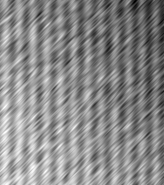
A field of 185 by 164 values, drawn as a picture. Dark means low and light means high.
No lone cell stands out from its neighbours. The bottom left is the ninth with the highest average. Stripes running up and down repeat 12 times from left to right. There is an overall slope up to the bottom left.
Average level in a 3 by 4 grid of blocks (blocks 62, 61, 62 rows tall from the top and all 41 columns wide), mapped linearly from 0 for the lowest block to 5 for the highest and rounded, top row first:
3 2 1 0 | 4 3 2 1 | 5 4 3 2
